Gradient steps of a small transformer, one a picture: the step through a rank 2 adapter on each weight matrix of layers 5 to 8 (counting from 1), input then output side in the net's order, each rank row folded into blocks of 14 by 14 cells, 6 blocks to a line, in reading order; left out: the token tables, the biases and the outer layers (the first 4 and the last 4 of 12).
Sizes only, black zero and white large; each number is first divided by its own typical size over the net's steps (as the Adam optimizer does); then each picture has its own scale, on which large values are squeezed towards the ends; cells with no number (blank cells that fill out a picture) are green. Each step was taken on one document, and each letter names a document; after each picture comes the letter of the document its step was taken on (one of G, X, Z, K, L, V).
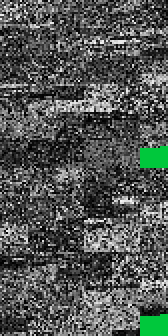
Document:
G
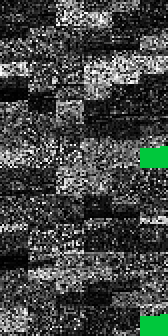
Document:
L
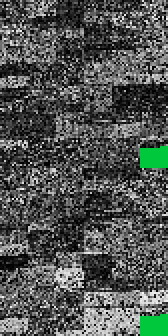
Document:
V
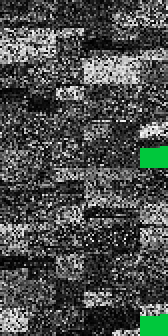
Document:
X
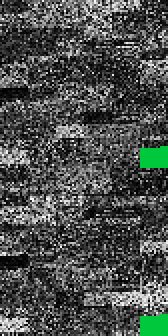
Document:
L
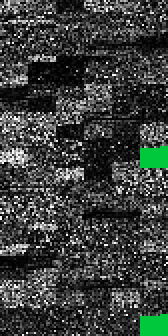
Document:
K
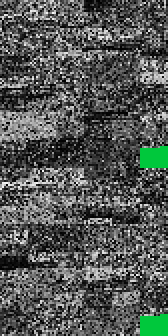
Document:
V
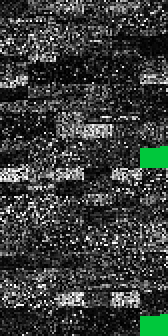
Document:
K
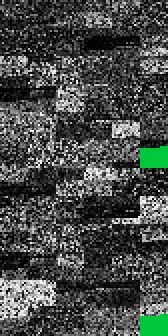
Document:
X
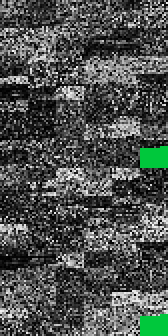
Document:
X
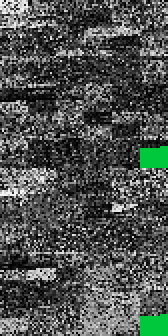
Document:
V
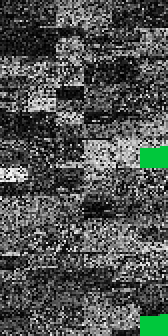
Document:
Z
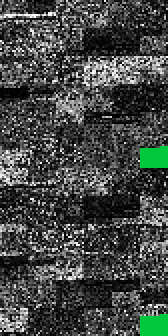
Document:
L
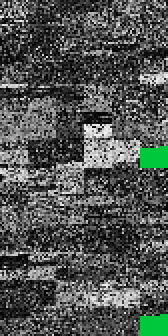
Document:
V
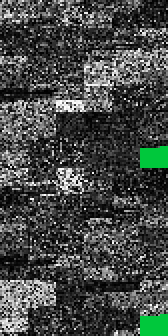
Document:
L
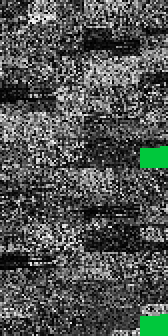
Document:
X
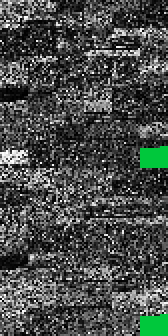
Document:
L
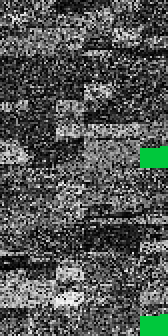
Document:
V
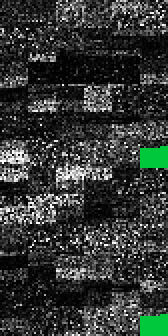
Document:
K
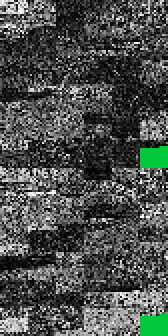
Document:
V
